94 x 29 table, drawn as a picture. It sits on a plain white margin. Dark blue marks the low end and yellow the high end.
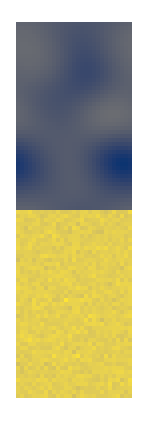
The table splits into 2 rows of 1 panel. Panel 1,1: low, smooth. Panel 2,1: very high, fine-grained, faint in contrast.
